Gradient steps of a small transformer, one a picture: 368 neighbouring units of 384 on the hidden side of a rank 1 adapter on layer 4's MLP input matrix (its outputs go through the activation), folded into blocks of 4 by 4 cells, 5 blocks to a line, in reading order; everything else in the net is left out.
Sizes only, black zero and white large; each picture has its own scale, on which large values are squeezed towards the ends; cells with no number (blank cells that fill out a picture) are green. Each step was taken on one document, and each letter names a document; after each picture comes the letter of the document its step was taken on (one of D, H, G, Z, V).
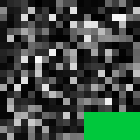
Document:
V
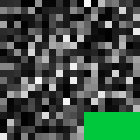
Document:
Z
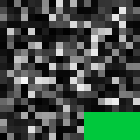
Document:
V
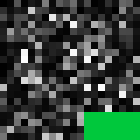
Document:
V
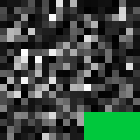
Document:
V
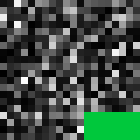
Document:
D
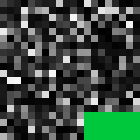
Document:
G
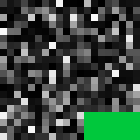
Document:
G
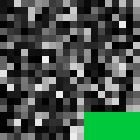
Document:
D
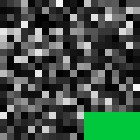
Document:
G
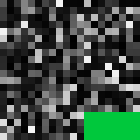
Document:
G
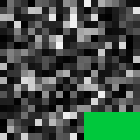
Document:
Z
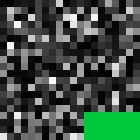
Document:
D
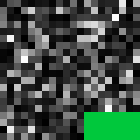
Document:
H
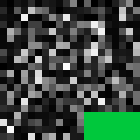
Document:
V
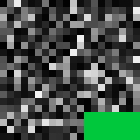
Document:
H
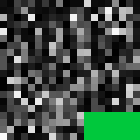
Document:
G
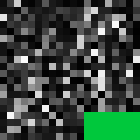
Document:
H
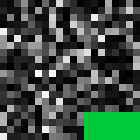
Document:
G
